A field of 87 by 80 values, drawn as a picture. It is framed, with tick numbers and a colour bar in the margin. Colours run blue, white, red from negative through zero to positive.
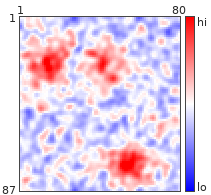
Histogram: skewed, a long tail of high values. Mirror symmetry: none. Slope: none. Bumps: three.
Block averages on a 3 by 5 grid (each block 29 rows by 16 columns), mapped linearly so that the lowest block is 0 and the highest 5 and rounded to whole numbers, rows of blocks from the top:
4 3 3 1 0
2 1 1 1 1
1 1 2 5 1
